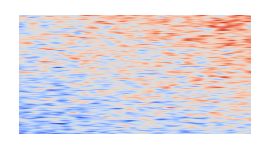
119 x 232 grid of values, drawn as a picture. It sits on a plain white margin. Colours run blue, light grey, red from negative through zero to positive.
Grain: streaks across. Slope: up to the top right. Mirror symmetry: none. Ninth with the highest average: top right.
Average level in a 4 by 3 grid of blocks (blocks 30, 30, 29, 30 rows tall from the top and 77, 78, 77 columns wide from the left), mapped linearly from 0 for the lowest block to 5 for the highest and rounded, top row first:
3 4 5 | 2 3 4 | 1 2 3 | 0 1 2
